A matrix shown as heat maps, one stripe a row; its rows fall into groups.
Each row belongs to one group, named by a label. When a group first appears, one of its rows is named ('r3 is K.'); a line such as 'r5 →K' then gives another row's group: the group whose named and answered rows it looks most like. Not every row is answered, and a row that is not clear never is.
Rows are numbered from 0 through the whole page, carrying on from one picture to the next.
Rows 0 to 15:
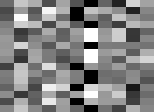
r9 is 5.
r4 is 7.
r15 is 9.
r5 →7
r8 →7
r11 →9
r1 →5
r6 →9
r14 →5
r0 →9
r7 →7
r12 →5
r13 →7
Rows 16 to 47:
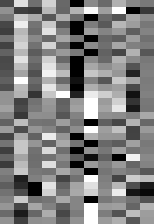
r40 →9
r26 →5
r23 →9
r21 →9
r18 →9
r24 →5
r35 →5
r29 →5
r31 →7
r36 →9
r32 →7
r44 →9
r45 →7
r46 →7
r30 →7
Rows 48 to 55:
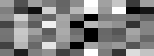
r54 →5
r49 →7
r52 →9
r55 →7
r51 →5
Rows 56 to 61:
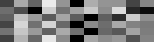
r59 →5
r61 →5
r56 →5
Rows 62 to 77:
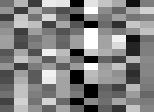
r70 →9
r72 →5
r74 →9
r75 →9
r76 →5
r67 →7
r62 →5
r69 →5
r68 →7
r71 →7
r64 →5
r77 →9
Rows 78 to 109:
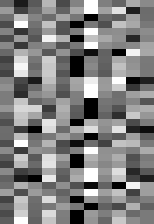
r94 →9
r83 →5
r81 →5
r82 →7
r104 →9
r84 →7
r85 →9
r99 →7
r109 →5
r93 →9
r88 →5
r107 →9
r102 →7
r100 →5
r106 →5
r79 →7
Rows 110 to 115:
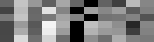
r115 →5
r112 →9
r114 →5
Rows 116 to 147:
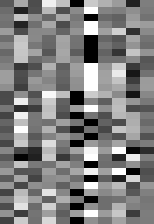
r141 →9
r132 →5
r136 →5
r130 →5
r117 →7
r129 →5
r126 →7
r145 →5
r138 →7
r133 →9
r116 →5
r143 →5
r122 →9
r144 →9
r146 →7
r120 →7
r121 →9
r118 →9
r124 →9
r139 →9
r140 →7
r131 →7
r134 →5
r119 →7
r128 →7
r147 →5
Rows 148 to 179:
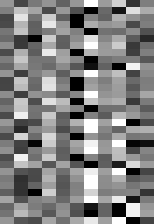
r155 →5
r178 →9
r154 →7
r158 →7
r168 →7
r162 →5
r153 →7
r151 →5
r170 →5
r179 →7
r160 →5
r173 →7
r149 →9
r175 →7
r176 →7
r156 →9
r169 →7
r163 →9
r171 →9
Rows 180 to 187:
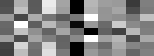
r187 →5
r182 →7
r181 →5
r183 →5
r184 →9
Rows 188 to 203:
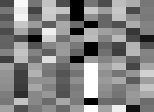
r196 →5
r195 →9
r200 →7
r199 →7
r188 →5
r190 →5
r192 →5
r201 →7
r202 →9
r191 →9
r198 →7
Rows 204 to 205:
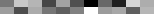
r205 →7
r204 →9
